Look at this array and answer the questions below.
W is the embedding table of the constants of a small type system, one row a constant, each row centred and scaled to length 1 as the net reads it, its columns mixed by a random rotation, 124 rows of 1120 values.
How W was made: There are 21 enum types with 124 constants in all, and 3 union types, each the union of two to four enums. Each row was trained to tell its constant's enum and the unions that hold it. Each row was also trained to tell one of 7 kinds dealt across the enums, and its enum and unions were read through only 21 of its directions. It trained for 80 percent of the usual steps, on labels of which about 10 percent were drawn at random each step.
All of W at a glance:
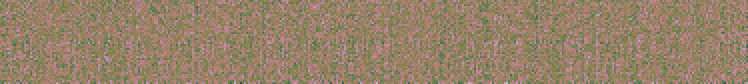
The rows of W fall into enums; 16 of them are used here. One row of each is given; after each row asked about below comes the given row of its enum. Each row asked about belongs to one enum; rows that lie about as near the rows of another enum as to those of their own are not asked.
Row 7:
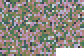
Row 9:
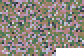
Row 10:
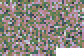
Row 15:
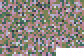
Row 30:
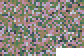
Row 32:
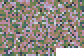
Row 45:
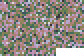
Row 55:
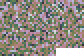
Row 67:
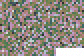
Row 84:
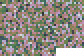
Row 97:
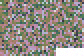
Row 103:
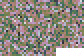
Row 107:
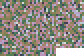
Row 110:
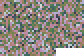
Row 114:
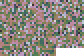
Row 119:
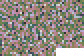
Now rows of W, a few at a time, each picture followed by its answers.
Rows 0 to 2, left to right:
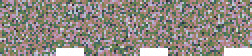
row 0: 9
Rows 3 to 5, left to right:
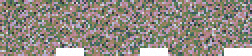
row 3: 67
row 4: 7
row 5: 45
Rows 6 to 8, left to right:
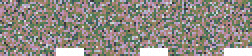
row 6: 119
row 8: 15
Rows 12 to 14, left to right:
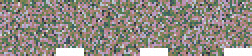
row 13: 7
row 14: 32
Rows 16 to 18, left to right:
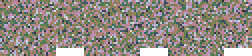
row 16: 97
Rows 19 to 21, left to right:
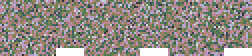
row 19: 10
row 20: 110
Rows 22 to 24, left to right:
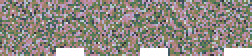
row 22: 84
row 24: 55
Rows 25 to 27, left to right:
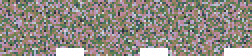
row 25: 10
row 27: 30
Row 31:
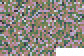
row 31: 119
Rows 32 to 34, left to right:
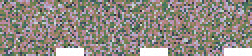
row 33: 30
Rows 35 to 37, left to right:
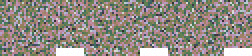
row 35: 30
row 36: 15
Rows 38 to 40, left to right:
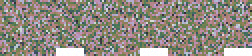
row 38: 55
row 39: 119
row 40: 114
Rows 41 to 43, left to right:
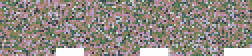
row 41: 84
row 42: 114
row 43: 97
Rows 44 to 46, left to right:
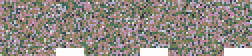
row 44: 15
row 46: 114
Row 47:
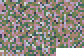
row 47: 97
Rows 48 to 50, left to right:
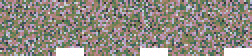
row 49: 30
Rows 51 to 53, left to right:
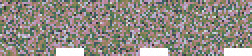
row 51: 67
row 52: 55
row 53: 97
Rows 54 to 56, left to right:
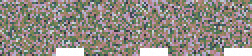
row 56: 84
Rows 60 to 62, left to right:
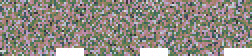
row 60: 7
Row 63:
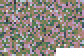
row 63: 9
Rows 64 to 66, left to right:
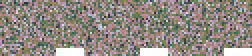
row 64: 9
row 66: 119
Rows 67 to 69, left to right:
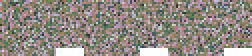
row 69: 114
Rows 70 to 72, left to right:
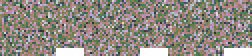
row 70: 55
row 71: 67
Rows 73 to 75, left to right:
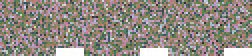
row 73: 9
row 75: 10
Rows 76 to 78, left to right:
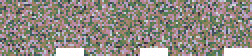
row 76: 67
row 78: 84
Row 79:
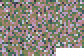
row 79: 107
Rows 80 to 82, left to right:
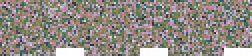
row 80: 84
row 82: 55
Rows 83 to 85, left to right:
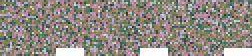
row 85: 119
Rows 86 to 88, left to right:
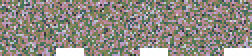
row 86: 84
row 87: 110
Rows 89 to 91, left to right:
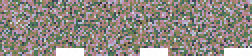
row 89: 119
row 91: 114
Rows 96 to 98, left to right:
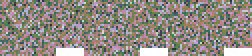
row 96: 67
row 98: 10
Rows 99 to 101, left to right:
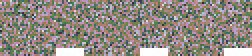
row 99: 114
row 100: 15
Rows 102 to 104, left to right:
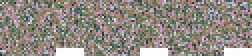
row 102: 7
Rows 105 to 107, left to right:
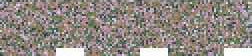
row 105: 7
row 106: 103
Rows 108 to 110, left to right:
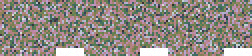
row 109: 15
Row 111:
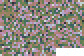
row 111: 15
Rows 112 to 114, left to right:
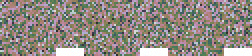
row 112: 7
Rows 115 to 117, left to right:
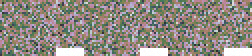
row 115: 55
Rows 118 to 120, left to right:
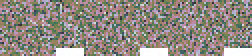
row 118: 103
